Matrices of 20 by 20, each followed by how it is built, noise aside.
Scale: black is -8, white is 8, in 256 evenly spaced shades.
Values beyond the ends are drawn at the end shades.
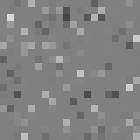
sparse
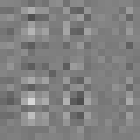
low rank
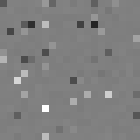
sparse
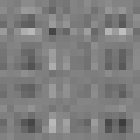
low rank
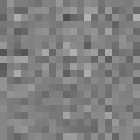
low rank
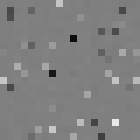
sparse
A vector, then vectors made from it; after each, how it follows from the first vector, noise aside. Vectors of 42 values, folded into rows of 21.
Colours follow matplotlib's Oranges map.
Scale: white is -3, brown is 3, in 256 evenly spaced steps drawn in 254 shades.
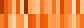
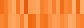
shrunk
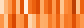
negated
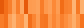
shrunk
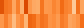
shrunk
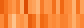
shrunk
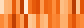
negated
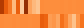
partly zeroed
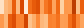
negated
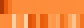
partly zeroed
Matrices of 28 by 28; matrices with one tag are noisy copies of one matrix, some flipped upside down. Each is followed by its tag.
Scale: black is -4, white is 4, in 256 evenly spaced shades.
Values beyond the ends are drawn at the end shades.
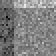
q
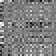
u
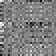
u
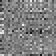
u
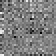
u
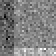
q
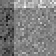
q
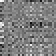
u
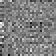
u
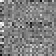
u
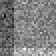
q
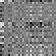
u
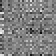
u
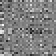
u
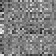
u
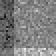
q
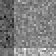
q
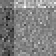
q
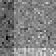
q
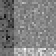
q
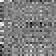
u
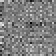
u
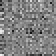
u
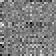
u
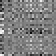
u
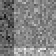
q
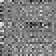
u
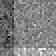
q
